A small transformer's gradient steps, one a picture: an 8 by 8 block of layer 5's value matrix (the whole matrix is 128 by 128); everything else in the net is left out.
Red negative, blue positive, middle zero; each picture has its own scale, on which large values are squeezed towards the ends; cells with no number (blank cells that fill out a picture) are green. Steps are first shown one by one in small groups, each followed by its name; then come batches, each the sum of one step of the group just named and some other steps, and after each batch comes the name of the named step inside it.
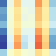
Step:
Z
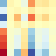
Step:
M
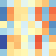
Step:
Z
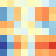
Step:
Z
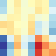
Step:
Z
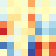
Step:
M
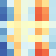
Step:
Z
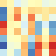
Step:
M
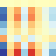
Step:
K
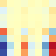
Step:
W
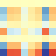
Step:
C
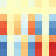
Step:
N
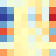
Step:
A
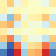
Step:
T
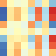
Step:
K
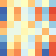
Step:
C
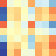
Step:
K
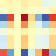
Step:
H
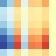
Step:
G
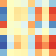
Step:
G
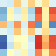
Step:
G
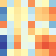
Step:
G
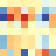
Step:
H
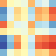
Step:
G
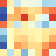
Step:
H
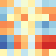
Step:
H
